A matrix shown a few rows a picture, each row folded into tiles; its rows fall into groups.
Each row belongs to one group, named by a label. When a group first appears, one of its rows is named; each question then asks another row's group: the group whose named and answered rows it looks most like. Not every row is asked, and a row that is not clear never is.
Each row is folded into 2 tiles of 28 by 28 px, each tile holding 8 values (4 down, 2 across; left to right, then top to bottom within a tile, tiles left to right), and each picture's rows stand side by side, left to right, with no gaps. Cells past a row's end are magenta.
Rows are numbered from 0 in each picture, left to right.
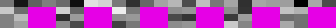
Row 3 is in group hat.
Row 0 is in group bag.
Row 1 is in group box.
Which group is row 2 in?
bag
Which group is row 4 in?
box
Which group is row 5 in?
hat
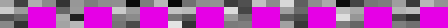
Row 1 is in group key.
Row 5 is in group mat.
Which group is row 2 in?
bag
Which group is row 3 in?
key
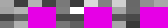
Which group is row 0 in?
hat
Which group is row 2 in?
mat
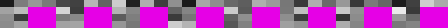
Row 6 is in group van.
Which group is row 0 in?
key
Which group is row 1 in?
box
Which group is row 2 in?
hat
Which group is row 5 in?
hat
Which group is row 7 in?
box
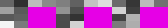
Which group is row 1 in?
box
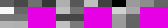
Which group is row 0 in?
van
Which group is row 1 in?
hat
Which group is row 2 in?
key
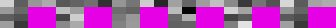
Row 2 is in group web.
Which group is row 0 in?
mat
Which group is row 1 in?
van
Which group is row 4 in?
van
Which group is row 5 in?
mat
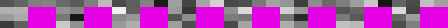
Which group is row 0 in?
bag
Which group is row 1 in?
key
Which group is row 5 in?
hat
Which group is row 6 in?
web
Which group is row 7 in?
box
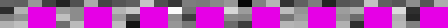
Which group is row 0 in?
web
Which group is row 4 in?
bag
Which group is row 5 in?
van
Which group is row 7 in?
key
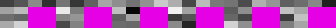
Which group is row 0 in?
van
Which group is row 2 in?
box
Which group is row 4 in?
hat
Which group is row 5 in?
van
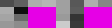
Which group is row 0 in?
box
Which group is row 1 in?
mat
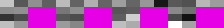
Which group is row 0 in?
hat
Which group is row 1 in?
hat
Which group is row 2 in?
web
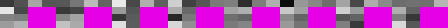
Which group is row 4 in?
bag
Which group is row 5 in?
key
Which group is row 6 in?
mat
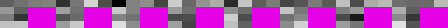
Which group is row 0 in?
key
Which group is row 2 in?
key
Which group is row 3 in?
mat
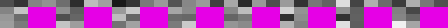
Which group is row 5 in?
van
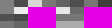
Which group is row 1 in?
van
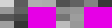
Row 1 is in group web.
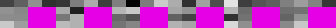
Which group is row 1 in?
web
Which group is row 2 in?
bag
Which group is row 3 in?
hat
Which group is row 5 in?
web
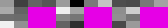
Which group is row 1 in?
bag
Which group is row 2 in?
bag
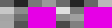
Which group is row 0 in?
bag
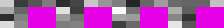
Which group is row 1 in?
box
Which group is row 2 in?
bag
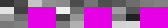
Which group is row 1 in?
van
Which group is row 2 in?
key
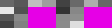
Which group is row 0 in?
box
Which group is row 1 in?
web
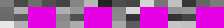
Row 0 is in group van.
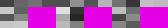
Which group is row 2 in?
box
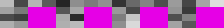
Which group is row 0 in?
hat
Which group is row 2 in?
web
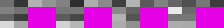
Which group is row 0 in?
hat
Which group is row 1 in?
hat
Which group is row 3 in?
van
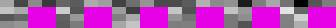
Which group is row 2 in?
web
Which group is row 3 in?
box
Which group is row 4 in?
bag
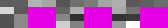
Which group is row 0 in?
box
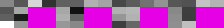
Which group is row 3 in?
box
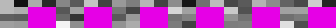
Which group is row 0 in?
hat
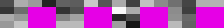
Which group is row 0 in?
web
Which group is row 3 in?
box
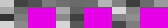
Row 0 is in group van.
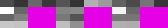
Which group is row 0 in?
van
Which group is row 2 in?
van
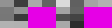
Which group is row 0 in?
hat
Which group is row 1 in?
mat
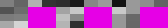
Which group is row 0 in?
web
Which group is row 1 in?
bag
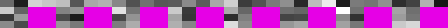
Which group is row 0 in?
box
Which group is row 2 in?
van
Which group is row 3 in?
key
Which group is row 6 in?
key
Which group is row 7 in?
web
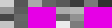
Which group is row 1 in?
van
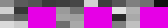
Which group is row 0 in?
van
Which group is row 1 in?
web
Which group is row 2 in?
van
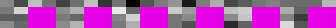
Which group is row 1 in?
web
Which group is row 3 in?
bag
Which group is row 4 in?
bag
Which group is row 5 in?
key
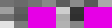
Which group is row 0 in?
key
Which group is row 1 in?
key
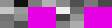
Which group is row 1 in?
van
